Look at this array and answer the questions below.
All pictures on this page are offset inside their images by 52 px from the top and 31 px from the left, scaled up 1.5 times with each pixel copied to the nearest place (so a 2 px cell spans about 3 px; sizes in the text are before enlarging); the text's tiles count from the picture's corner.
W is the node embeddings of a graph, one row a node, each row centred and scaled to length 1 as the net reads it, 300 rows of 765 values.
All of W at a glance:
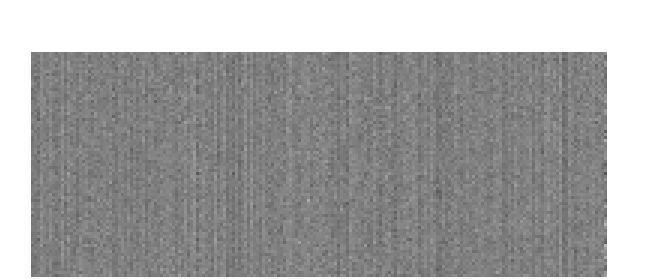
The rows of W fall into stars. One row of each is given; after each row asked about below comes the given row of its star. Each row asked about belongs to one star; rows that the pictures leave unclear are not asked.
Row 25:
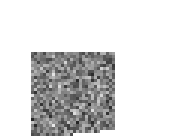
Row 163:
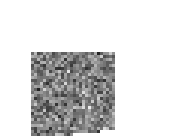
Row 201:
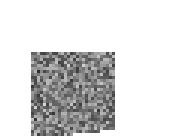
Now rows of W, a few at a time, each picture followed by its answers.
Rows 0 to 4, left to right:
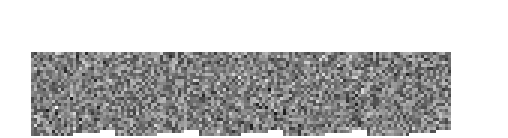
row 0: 201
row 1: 201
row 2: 201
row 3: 163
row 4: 25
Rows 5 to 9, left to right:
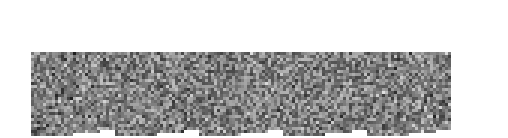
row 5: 163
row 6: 163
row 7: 201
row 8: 201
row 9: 163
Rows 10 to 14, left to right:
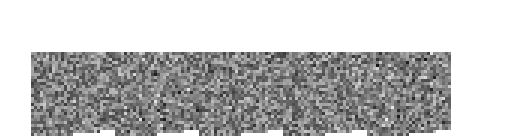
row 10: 163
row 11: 201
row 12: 163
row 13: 25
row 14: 25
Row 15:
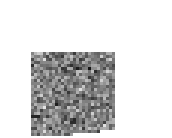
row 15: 163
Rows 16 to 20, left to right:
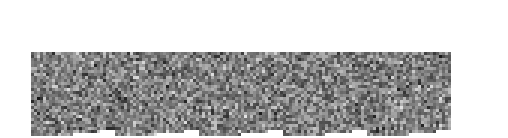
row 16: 201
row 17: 25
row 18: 201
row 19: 163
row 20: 163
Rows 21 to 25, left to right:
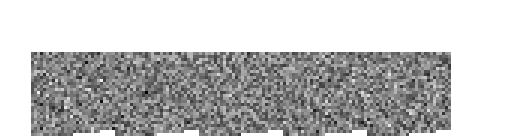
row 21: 25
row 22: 163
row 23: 201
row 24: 25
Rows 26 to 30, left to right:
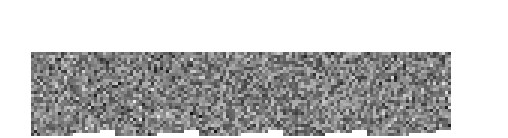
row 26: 163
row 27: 201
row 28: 163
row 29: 201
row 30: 25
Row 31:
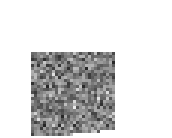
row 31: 25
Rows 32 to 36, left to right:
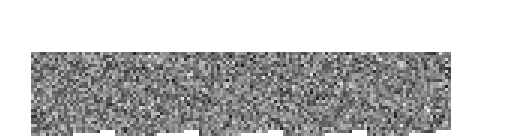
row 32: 163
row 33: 163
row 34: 25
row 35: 163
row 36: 163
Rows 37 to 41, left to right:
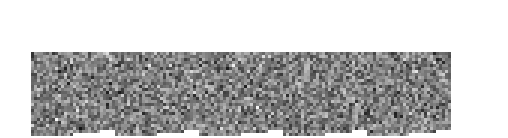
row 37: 201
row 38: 163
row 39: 163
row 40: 201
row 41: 163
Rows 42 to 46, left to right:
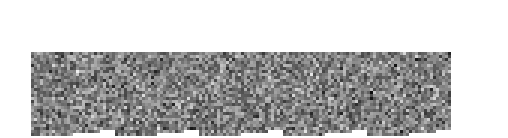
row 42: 163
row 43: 201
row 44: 163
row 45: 163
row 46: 25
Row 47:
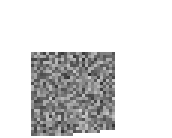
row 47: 25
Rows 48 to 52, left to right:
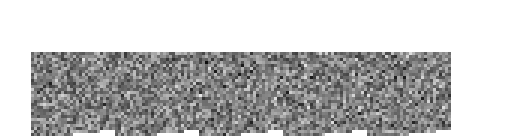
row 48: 163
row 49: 25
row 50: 25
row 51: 25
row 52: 25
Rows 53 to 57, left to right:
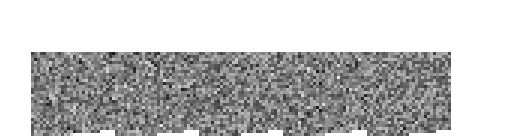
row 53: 25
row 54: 163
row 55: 163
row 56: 201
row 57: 201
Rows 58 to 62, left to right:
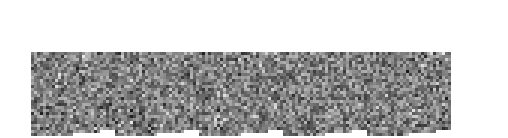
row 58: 163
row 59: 201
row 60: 201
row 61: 201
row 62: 201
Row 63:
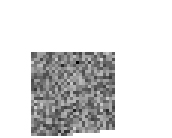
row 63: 201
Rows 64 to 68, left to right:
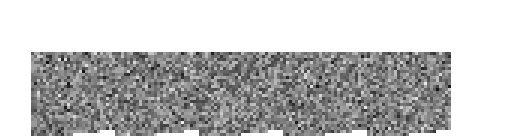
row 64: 201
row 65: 25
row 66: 25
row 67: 25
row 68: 163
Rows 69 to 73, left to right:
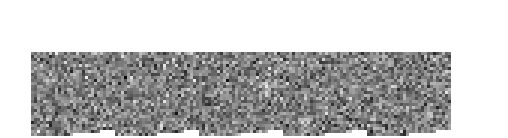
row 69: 201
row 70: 201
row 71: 25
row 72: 25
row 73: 163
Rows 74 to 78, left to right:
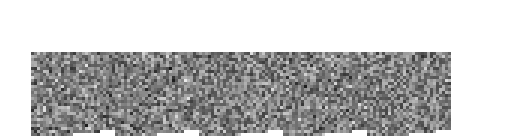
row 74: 163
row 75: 163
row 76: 201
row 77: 25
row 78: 201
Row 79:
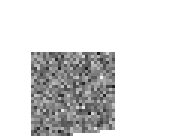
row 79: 163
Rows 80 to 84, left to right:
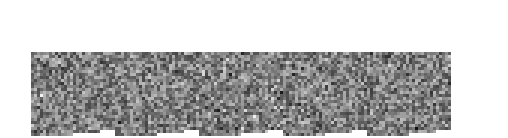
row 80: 163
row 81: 25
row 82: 201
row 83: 25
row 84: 201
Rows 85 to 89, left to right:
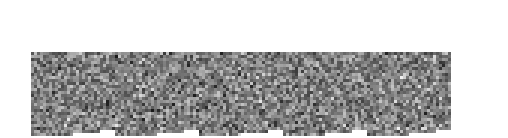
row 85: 163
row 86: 201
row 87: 25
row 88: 163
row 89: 163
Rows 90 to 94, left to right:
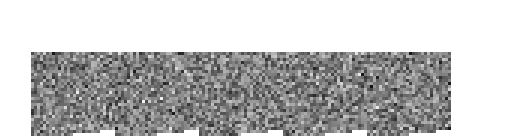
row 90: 163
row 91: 163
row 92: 201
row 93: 163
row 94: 201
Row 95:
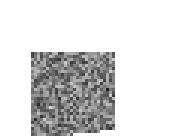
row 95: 25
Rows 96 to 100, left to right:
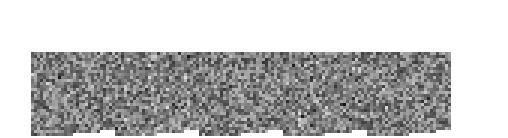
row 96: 25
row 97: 163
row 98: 201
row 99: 25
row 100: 25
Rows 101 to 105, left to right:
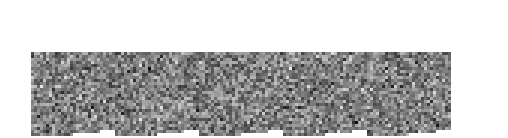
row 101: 163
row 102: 201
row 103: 25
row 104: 163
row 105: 25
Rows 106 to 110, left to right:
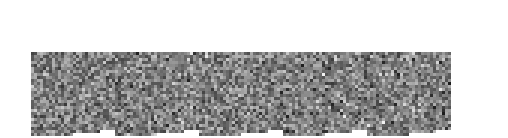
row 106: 163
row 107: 25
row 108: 201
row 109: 163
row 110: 201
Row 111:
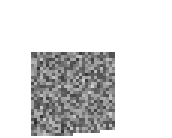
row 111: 25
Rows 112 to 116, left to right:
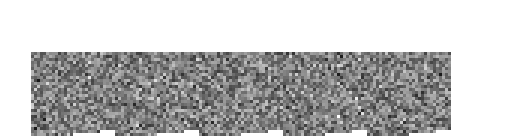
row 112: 25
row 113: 25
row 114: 25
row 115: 201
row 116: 201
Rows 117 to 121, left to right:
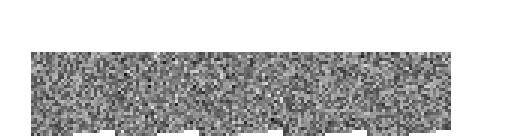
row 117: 201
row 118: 25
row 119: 25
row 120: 25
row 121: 25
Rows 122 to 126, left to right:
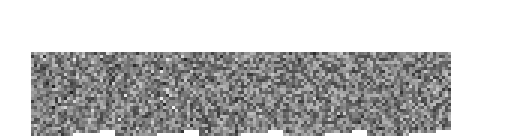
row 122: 163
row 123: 163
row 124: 163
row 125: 163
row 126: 25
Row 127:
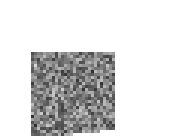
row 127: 25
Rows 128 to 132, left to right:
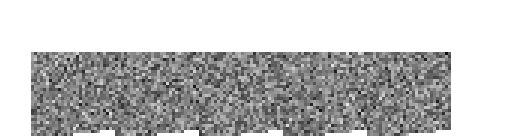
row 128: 201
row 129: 25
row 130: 163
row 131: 201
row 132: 25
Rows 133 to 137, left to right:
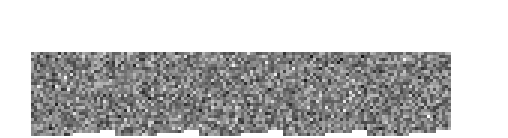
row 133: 163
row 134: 163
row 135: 163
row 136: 25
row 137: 163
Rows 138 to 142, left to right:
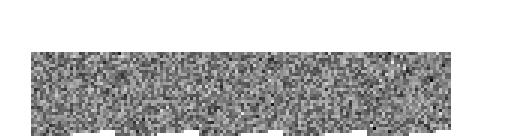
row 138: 201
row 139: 201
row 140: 163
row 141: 201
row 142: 201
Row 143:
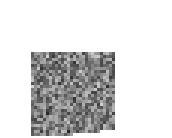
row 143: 163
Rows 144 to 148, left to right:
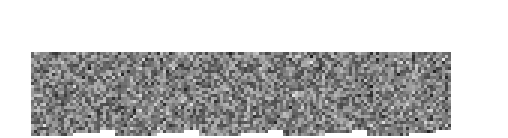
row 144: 163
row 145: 201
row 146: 163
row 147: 25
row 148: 201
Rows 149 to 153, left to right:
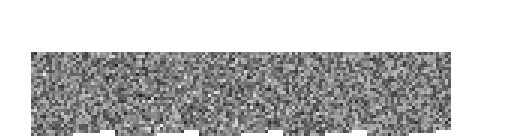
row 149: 201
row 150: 163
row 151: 163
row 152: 201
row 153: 163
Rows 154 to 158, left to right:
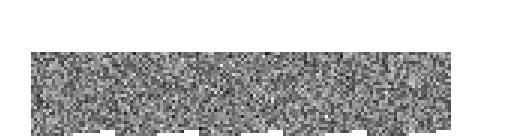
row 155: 163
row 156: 163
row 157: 201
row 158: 201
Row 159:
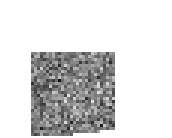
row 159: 25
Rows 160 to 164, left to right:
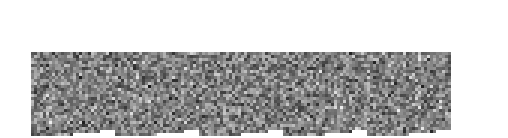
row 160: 25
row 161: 25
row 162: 163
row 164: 163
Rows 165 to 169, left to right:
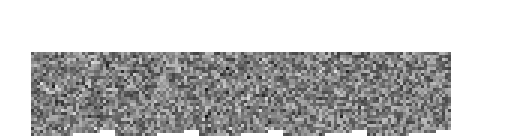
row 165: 163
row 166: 201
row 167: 163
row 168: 163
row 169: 163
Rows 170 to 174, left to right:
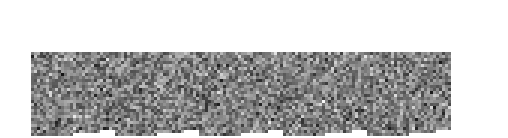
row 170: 201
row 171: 201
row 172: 25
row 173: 201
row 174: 201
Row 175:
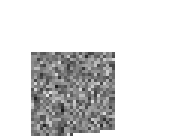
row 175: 25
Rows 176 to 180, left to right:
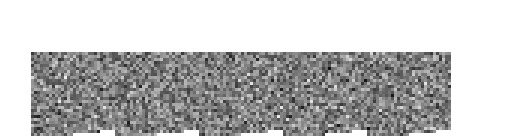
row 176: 163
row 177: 25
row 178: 25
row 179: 163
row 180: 163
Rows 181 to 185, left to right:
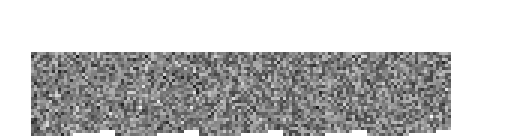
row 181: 201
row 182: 25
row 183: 25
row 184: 201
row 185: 163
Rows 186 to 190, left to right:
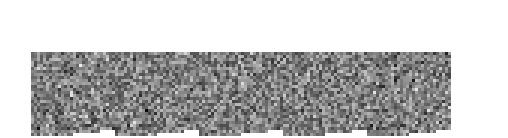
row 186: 201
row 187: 25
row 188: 201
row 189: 201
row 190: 25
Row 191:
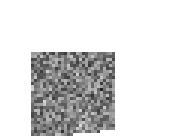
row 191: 163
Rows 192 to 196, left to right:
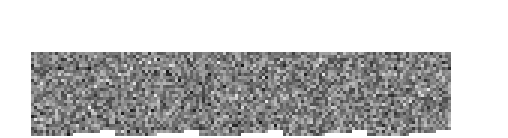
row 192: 163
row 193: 201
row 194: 25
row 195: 163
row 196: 163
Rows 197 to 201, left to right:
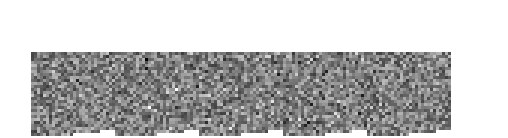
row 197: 25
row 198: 163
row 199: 163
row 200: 201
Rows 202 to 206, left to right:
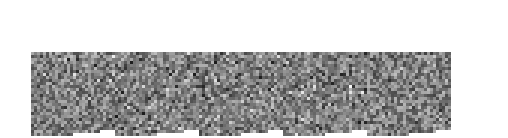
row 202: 201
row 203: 163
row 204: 201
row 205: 25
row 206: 163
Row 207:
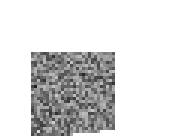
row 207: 201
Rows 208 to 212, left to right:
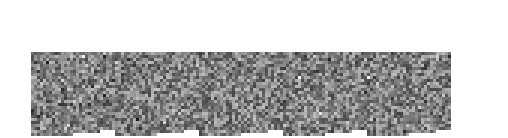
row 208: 163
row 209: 25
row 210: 25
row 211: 201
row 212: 163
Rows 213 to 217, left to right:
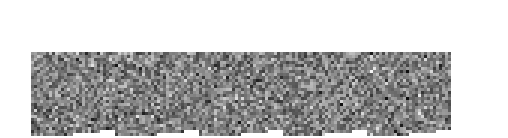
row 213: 201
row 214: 163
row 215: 25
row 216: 201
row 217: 201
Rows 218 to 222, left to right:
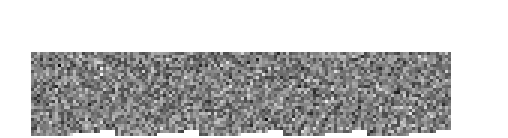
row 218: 25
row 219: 163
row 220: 25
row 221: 163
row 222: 163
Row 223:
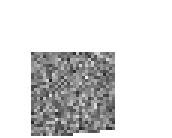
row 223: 201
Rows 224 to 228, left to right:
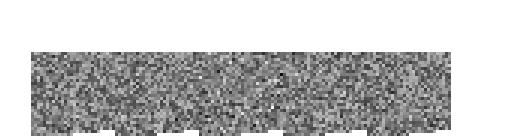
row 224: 201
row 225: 201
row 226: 163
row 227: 201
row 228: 201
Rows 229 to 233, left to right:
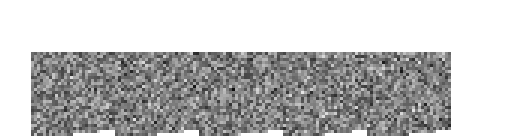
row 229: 201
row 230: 25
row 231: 25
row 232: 163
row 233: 201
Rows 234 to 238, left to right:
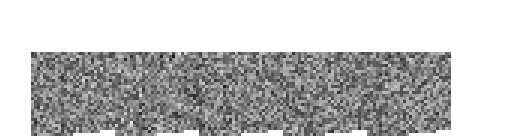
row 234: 25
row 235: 201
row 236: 25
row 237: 201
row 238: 25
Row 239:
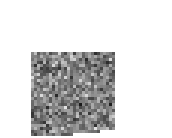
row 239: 163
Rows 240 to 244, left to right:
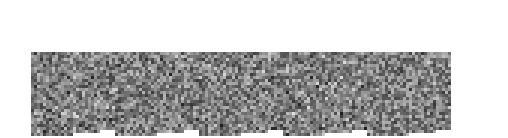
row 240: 201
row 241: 163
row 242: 201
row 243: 25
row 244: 201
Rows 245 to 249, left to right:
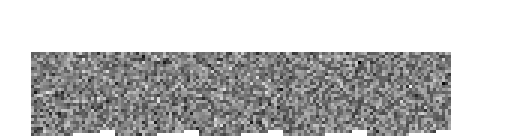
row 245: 163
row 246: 25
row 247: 25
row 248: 163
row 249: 163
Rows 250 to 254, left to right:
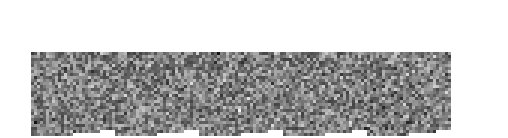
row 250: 25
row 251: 163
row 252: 163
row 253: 25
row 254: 163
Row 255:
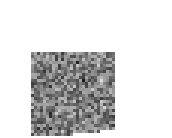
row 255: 163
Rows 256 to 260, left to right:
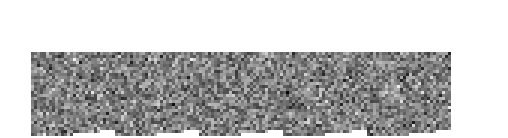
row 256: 25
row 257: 201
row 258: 201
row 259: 25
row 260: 25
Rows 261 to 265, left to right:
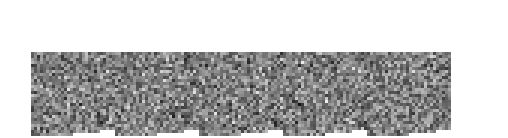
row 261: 163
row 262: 163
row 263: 25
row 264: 25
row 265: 163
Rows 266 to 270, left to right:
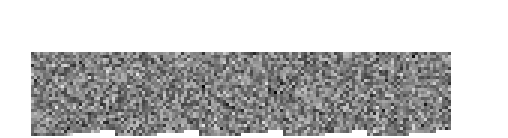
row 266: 25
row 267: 25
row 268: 201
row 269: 25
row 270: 201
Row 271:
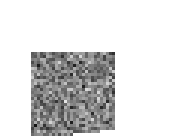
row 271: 25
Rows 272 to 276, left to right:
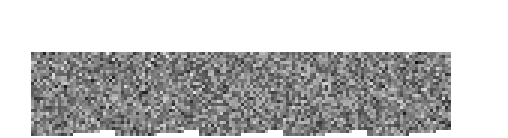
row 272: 25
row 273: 163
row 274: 201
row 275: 201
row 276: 25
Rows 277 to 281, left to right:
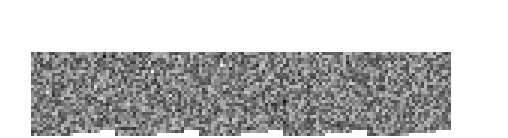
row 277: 163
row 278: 163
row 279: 163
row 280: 201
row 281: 25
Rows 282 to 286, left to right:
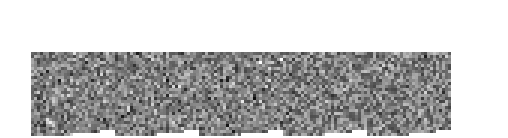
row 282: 25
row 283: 163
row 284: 25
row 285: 163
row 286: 201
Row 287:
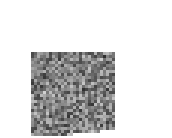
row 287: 25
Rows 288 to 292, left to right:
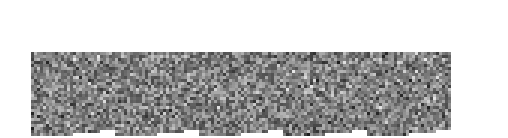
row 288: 163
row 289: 163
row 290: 25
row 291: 25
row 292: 163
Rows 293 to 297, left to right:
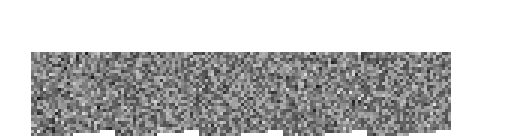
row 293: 201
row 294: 201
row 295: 201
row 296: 25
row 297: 25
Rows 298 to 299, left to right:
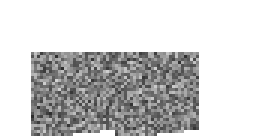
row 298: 163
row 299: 25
